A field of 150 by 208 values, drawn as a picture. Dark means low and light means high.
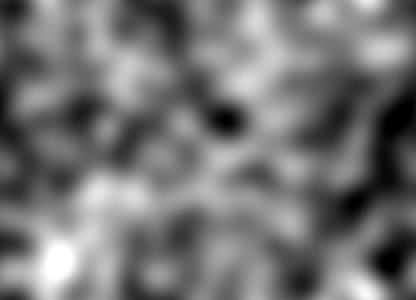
Odd rows or columns: none. Ninth with the lowest average: middle right. Grain: smooth. Ninth with the highest average: bottom left.
